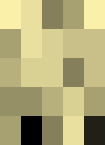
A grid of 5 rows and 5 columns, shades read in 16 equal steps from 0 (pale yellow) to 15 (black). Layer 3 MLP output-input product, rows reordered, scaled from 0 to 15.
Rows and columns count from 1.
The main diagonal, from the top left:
0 1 2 2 13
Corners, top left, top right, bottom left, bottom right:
0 0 5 13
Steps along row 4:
same down down up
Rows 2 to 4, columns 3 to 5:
2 3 3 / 2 7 3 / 4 2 5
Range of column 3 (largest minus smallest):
5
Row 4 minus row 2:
1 5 2 -1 2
